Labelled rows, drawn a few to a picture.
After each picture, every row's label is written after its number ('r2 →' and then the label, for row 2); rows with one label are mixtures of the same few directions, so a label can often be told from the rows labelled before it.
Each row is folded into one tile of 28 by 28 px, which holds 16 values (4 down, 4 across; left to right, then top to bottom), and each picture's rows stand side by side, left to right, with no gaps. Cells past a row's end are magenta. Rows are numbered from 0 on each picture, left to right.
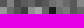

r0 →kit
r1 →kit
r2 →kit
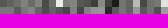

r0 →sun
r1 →kit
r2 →sun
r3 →kit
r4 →sun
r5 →sun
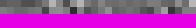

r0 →sun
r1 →sun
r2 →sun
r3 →kit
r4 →sun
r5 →kit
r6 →sun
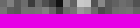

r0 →kit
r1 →sun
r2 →sun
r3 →sun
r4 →sun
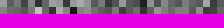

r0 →sun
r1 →kit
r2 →sun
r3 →sun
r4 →kit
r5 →sun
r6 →kit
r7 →kit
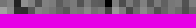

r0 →kit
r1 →kit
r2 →kit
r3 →sun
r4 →sun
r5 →sun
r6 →kit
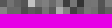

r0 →kit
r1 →sun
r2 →sun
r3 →kit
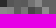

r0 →sun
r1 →sun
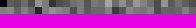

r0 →sun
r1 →kit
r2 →sun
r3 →sun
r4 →sun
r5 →kit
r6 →sun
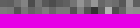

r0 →sun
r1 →sun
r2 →sun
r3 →kit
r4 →kit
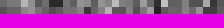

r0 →sun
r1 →sun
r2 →sun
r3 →kit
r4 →sun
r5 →kit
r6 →kit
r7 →kit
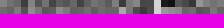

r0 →sun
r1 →sun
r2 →sun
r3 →kit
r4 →kit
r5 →kit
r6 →sun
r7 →sun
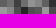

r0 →kit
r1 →sun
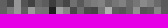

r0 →kit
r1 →kit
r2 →sun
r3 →kit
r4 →kit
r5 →sun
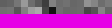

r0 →sun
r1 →kit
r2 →kit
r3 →sun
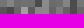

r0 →kit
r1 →kit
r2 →kit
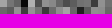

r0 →sun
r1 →sun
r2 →kit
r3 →kit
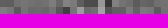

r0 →sun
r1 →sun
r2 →kit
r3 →kit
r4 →sun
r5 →sun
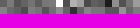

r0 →kit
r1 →sun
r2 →sun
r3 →sun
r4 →kit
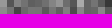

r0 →sun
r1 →sun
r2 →kit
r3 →sun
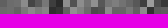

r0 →sun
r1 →kit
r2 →sun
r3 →kit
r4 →sun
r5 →kit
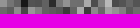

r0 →sun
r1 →sun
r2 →kit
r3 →kit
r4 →sun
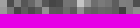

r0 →sun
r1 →sun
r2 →sun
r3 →sun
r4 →kit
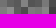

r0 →kit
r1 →kit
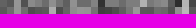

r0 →kit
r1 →kit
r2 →kit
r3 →kit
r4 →kit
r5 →sun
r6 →kit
